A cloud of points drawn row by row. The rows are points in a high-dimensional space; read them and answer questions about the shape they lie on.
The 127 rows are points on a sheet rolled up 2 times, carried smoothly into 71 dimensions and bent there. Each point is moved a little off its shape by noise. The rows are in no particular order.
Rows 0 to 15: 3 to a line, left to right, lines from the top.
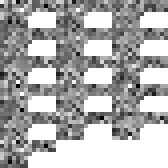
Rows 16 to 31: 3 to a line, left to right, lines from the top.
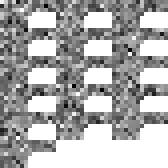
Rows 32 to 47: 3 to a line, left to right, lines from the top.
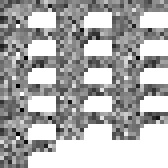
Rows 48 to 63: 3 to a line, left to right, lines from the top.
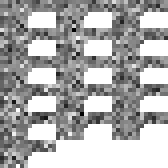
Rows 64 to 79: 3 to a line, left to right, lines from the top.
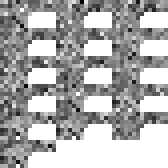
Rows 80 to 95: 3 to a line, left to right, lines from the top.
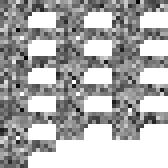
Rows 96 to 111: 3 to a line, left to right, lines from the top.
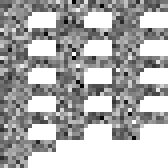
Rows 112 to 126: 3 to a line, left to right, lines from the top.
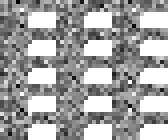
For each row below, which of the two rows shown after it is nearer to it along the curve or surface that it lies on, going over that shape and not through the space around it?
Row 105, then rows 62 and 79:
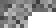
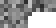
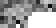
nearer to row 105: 62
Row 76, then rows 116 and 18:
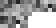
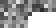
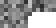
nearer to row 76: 116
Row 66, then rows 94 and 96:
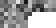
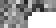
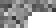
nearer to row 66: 94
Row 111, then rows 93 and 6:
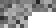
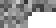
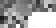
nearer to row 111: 93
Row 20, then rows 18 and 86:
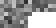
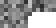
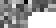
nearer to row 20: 18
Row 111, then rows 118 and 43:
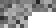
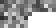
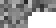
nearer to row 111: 43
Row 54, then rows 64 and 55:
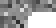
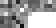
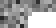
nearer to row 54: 55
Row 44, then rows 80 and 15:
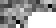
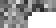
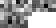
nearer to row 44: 80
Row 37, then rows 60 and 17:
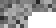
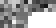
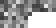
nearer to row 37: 17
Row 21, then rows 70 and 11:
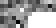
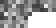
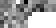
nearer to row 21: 70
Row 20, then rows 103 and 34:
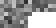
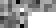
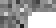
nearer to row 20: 103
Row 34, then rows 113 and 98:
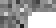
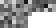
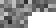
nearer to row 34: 98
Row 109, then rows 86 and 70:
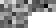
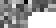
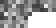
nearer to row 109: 86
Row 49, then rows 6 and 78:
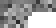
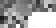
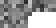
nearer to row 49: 78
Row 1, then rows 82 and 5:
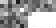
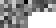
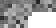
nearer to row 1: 5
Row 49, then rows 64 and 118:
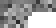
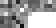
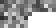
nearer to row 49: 64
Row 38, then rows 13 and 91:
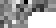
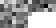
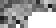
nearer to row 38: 13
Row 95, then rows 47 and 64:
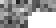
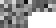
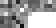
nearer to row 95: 64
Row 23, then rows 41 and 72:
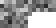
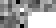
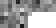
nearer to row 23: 41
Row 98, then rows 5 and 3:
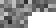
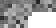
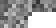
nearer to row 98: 3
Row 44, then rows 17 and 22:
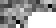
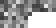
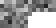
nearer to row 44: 17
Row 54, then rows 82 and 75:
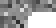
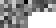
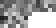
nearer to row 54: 75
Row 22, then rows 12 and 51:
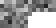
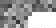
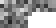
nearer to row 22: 51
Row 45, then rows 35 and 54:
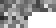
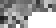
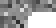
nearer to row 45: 35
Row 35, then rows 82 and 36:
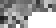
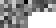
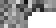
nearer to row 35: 36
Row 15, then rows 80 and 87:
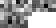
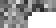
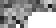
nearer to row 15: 80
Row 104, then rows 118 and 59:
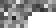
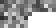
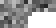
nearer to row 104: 118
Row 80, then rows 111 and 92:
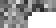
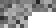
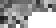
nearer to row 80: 92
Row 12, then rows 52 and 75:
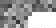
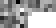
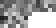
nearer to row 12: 52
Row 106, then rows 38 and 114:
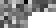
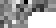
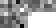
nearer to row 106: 38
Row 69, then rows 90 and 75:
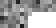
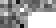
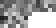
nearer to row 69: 90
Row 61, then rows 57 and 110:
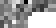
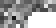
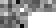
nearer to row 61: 57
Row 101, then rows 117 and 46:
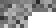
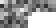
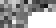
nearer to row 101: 117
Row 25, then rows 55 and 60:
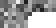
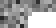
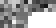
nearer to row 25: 60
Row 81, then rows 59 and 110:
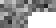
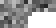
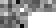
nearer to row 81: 59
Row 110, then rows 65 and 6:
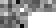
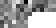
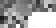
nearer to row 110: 6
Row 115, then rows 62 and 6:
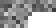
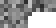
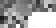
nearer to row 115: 62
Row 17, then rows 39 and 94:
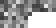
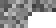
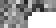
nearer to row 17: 94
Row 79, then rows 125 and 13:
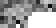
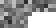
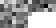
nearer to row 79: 125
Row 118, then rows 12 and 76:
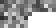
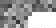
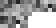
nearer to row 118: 76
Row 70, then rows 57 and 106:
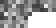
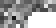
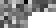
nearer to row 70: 57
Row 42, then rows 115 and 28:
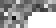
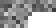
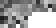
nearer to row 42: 28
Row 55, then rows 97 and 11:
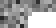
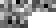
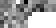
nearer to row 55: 11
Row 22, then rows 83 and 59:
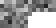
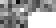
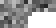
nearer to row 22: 59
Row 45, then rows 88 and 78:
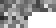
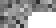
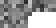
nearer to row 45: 78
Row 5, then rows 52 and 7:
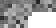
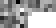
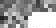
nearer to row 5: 52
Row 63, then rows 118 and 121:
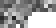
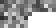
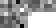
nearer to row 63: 118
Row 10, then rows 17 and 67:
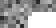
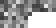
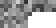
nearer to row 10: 67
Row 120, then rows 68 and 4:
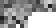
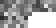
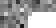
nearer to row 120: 68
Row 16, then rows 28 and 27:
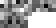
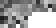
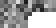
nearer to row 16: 27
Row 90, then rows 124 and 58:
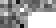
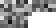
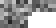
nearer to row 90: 58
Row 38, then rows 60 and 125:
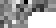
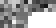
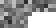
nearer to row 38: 60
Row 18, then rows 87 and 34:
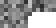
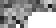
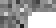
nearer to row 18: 34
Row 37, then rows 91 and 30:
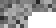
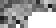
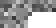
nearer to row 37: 30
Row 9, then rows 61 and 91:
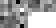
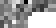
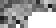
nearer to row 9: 91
